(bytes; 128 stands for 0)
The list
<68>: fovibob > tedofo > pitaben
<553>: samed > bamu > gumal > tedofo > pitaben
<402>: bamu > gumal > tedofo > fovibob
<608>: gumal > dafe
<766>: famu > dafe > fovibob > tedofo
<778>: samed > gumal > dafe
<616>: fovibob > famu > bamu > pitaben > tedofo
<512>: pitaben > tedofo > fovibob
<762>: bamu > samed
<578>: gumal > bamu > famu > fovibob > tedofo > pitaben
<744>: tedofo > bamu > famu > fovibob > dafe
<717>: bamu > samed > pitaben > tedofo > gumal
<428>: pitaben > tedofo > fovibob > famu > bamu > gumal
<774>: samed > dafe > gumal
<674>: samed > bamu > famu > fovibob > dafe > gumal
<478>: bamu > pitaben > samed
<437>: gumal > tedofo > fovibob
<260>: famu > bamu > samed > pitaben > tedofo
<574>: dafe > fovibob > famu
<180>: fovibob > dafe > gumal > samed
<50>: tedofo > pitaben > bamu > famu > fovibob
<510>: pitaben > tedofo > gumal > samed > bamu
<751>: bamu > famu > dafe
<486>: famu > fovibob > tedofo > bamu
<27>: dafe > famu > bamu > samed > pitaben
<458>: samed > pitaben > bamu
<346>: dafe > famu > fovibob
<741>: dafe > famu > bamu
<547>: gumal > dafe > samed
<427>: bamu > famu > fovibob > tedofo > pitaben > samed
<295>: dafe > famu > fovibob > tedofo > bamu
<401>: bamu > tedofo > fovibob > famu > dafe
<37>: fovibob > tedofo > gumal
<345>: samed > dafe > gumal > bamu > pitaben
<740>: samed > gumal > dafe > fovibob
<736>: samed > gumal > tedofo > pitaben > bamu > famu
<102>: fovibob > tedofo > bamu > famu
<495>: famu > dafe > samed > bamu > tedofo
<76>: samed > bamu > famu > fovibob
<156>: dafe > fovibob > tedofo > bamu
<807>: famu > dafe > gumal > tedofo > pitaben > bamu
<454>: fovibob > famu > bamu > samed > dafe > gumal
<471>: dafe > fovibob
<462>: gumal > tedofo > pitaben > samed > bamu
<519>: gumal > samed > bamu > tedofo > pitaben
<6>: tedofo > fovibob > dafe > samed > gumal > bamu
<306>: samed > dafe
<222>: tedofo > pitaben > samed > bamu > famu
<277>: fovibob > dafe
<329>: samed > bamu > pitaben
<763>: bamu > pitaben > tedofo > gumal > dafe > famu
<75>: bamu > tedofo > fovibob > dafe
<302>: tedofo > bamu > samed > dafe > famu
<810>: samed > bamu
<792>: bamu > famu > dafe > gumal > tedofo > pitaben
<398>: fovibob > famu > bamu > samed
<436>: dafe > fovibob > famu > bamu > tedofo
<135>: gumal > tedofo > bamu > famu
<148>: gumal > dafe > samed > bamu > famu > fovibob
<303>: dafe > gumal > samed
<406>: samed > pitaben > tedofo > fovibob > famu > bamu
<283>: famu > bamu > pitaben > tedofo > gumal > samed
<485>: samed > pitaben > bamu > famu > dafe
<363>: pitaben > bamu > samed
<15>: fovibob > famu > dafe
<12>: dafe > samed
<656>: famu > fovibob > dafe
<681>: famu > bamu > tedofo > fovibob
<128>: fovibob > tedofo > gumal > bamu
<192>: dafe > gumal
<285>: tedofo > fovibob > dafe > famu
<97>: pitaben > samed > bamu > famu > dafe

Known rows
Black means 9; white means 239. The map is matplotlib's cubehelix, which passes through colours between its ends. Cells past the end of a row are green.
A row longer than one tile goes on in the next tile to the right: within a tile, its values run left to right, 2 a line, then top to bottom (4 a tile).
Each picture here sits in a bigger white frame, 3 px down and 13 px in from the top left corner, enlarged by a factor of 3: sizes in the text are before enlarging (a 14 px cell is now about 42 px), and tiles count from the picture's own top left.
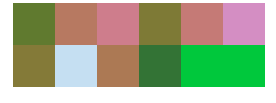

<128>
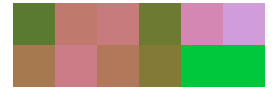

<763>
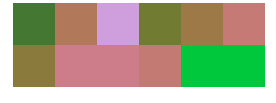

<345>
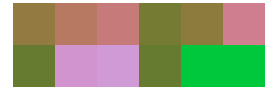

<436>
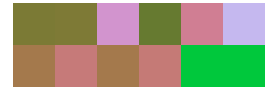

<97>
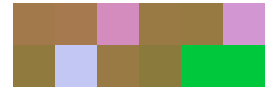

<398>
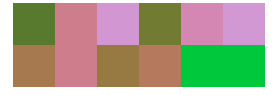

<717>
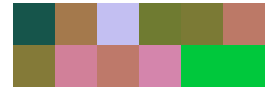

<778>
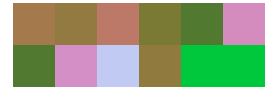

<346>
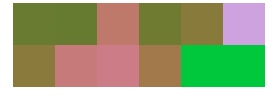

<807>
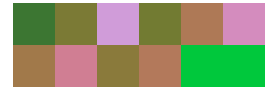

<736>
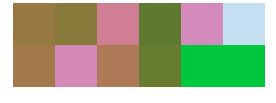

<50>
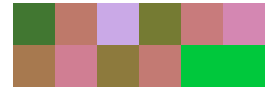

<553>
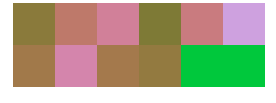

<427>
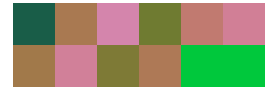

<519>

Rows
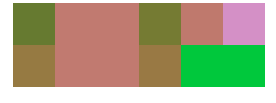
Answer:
<792>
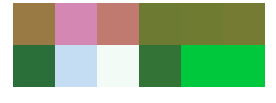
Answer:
<471>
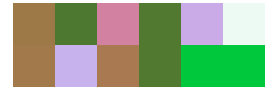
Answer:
<512>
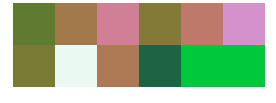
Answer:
<37>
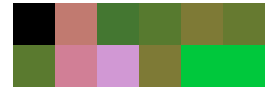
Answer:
<608>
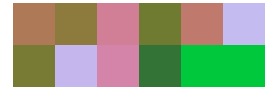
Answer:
<285>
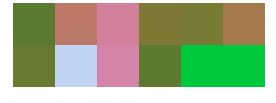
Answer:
<180>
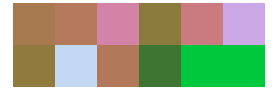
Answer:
<102>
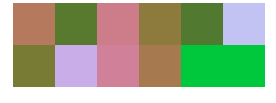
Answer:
<656>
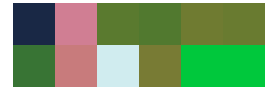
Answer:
<192>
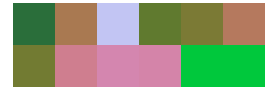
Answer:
<774>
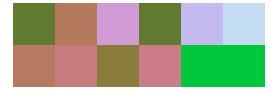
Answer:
<363>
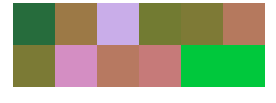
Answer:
<740>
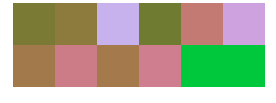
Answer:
<485>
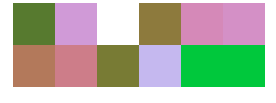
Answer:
<810>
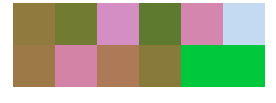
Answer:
<222>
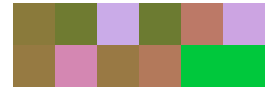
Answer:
<406>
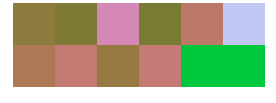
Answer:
<260>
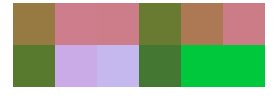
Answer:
<156>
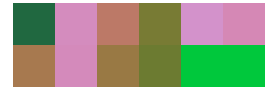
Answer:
<402>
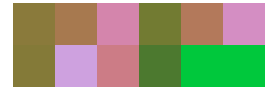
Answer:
<6>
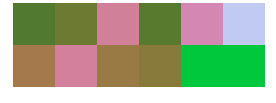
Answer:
<510>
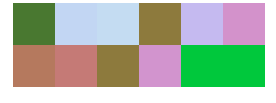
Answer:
<762>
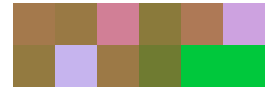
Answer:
<616>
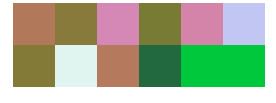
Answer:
<68>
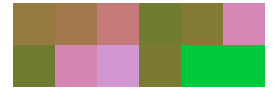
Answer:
<295>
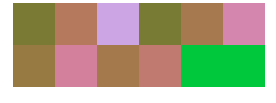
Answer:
<674>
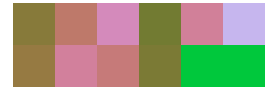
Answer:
<302>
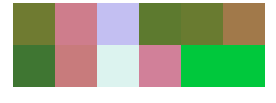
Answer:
<12>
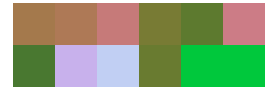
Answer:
<574>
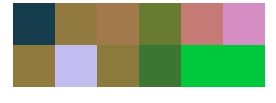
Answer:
<437>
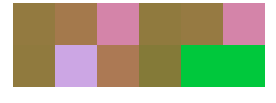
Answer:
<454>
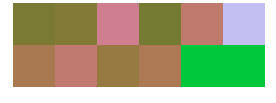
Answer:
<283>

